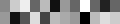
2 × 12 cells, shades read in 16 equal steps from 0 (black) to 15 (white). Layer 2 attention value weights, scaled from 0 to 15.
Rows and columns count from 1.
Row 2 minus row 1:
1 -11 -9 7 -7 10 1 3 -15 5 11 6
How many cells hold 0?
1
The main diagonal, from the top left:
8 1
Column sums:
17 13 19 19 15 12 19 15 15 17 15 18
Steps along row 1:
up up down up down up down up down down up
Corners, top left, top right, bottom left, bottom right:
8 6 9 12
